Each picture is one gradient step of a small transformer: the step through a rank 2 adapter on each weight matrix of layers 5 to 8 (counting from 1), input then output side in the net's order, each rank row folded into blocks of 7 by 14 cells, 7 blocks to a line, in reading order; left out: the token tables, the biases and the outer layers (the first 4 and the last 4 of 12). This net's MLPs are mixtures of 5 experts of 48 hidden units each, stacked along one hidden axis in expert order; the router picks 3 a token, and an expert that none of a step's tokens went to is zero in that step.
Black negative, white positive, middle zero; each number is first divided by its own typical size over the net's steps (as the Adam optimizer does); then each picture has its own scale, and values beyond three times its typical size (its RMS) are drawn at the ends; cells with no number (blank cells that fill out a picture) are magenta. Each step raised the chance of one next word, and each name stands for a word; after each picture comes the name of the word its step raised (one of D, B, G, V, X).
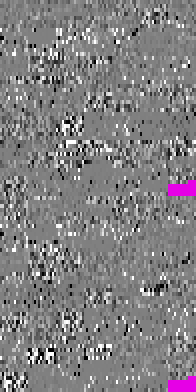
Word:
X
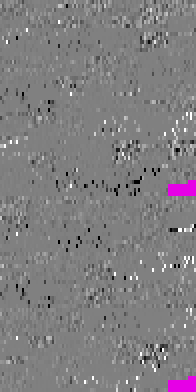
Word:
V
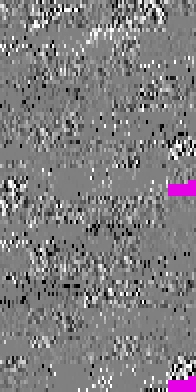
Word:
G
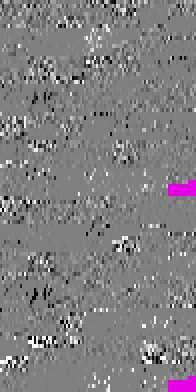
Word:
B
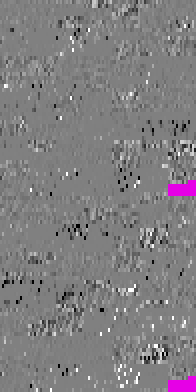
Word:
B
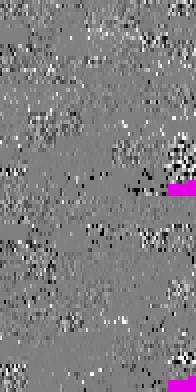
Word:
V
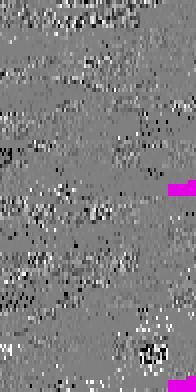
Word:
B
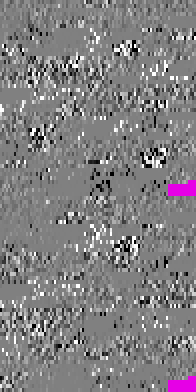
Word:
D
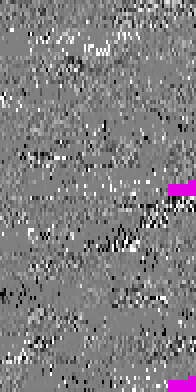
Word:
G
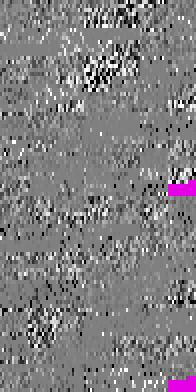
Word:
G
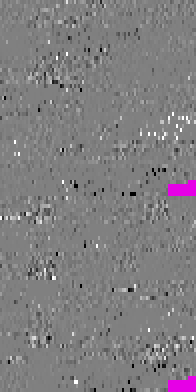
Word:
V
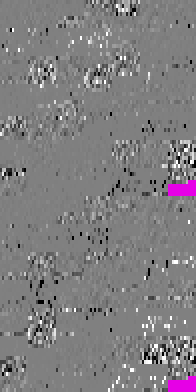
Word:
B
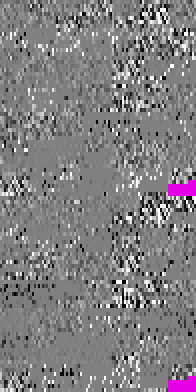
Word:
G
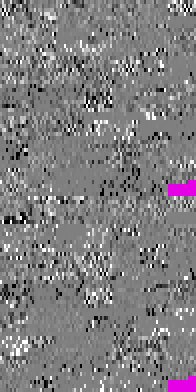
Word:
X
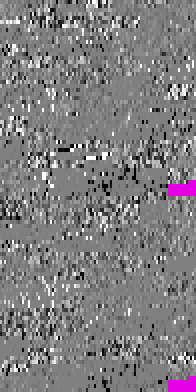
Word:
D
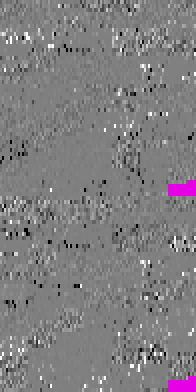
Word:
B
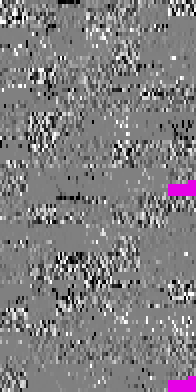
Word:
X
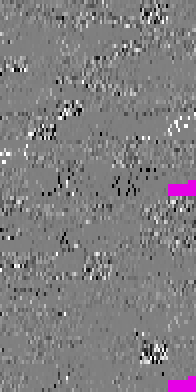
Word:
V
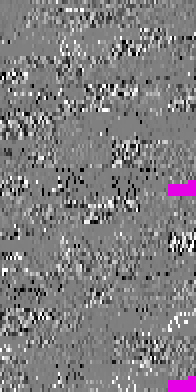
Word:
X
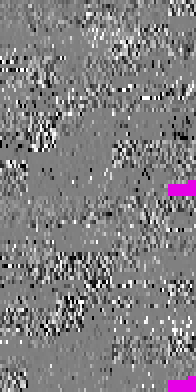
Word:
X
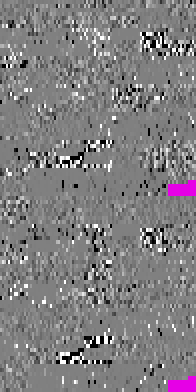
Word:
D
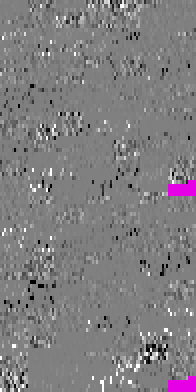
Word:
B
